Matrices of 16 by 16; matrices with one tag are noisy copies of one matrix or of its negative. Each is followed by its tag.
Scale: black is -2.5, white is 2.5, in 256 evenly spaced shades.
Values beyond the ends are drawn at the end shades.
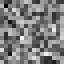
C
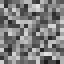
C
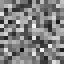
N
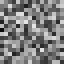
N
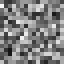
C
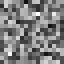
C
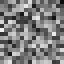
N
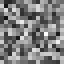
C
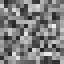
C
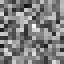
N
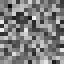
N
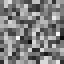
C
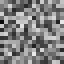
N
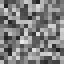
C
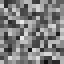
C
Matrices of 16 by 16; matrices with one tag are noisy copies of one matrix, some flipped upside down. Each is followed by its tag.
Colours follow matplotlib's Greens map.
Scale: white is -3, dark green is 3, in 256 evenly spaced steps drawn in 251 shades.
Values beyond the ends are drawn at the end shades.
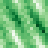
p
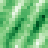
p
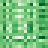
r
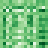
r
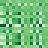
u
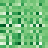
u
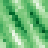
p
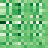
u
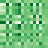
u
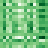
r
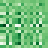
u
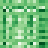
r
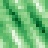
p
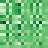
u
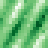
p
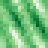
p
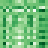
r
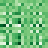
u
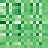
u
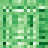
r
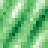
p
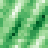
p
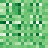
u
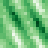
p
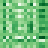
r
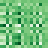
u
